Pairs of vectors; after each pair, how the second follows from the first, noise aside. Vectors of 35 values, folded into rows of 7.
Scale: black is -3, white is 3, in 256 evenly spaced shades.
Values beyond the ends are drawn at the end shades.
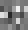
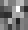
sign-scrambled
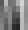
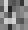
shuffled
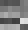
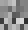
sign-scrambled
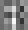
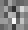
sign-scrambled
